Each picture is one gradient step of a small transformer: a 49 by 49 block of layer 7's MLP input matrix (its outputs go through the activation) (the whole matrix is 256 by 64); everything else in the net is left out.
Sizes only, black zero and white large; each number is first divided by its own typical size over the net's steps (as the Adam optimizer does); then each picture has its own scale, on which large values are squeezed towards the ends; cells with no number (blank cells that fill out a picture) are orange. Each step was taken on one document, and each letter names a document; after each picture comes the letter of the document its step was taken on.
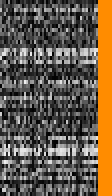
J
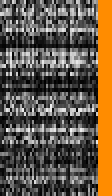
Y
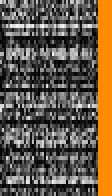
Y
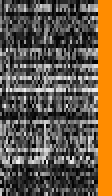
J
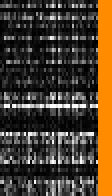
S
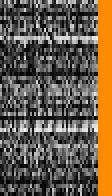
J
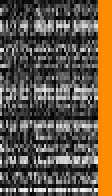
J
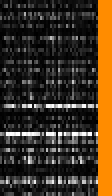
S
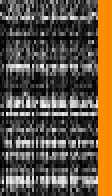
Y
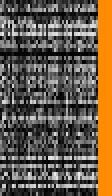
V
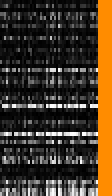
S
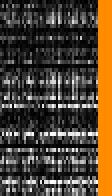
S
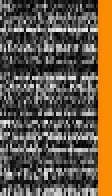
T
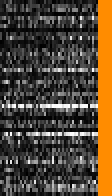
S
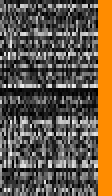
J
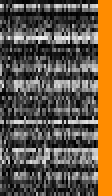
J
